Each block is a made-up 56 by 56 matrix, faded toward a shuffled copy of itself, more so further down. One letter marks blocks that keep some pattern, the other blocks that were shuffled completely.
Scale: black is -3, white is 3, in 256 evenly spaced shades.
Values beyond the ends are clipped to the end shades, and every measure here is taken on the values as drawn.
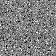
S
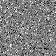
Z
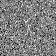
S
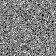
Z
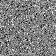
S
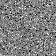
S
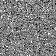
S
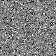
S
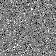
Z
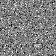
Z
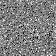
S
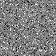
Z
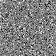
S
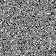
Z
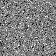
S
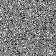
Z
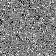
S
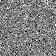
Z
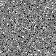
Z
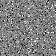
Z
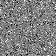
S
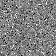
S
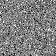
S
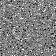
S
